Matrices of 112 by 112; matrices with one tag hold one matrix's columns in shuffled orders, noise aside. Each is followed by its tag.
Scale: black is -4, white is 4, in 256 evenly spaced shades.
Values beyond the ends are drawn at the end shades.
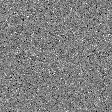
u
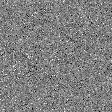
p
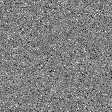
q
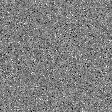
p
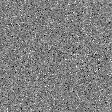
p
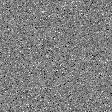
q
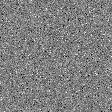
u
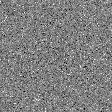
p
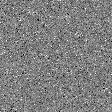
u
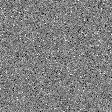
u
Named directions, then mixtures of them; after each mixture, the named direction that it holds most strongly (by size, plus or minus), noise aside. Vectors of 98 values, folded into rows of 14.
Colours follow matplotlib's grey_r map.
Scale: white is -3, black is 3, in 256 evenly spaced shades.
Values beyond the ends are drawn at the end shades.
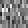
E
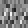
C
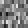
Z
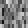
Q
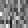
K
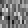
E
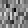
C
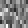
K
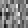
Z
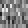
E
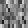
Q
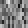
Q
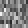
K
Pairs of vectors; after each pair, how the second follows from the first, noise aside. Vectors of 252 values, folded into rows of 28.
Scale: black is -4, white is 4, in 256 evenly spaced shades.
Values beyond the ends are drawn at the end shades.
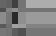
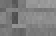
shrunk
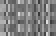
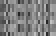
negated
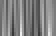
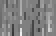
partly zeroed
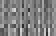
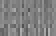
shrunk
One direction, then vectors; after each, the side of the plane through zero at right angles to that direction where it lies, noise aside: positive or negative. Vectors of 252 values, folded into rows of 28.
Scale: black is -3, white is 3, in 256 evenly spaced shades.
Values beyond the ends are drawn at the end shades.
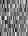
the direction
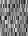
negative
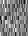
negative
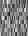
negative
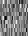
negative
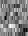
negative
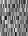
negative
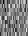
positive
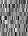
negative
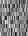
negative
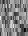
positive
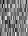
positive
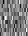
positive
